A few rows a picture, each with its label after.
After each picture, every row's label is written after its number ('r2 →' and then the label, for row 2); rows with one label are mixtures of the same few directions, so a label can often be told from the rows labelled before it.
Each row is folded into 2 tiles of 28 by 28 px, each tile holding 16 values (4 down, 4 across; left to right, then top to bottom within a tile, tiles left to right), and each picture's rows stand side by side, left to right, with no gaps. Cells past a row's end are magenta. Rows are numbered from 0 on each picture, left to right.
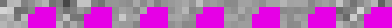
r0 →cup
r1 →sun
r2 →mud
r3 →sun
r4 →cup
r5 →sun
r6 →cup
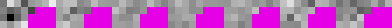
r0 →mud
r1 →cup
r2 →cup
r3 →sun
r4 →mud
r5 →sun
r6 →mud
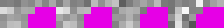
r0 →sun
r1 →sun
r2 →mud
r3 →sun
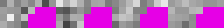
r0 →mud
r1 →sun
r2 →cup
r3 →mud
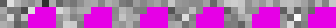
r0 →mud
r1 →sun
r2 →mud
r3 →cup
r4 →sun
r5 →cup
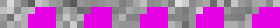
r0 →sun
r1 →mud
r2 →sun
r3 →mud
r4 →mud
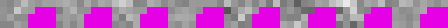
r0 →cup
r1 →sun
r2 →sun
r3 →mud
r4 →cup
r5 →mud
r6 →sun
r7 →mud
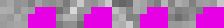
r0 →sun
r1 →cup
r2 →sun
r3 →mud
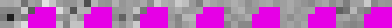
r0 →mud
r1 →sun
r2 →mud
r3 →sun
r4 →sun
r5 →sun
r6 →sun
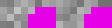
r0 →cup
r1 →cup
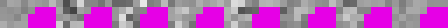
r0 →mud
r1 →sun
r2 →sun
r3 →sun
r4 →cup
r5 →cup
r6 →mud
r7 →cup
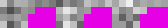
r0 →sun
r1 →sun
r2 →mud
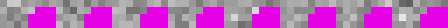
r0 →mud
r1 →sun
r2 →cup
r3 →sun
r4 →mud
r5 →cup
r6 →cup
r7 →mud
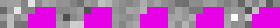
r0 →sun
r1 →mud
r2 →cup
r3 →mud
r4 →mud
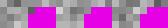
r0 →mud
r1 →cup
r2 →cup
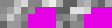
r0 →cup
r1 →cup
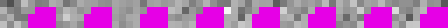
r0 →sun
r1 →mud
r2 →sun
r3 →cup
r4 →cup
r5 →cup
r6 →mud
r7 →cup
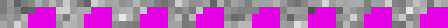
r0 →mud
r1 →sun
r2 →mud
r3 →mud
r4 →mud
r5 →mud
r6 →cup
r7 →cup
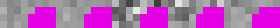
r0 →sun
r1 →mud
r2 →cup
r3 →mud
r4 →mud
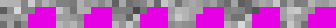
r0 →sun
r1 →sun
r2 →mud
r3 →mud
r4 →mud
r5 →sun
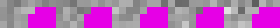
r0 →cup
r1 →mud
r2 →cup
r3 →mud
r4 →sun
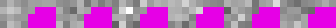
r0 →sun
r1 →sun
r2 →sun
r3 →mud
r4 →cup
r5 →mud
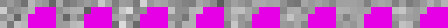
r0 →cup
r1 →mud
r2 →sun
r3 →cup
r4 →sun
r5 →mud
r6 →sun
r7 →sun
